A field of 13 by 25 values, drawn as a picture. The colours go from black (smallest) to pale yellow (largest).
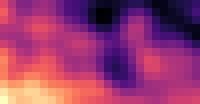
Stripes: none. Histogram: bell-shaped. Slope: up to the bottom left. Lone odd cells: none. Ninth with the highest average: bottom left. Calmest part: bottom right.
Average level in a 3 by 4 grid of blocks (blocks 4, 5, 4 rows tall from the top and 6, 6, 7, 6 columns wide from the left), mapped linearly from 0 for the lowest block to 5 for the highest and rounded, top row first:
3 1 1 0 | 3 3 2 2 | 5 4 2 3
